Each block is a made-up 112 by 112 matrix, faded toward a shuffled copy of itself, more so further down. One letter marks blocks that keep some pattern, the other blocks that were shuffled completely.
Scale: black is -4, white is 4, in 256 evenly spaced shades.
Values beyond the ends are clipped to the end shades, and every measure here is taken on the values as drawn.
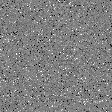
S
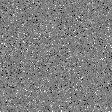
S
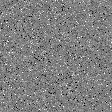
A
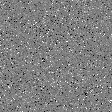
A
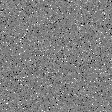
A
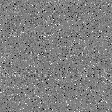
S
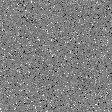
A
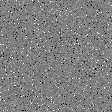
A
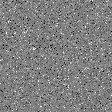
A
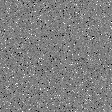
A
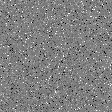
A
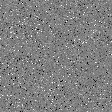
A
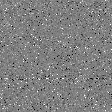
S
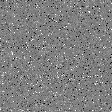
S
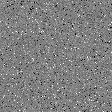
A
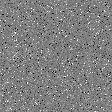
A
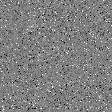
S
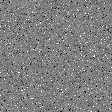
A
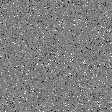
A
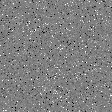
A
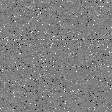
S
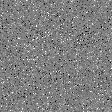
A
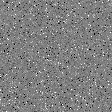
A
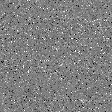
S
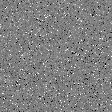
A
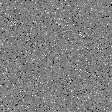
A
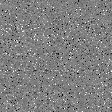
S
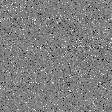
S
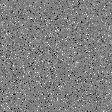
S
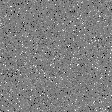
A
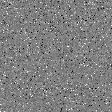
S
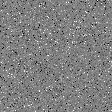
A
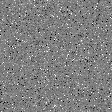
A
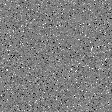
A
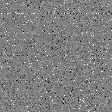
S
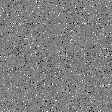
S
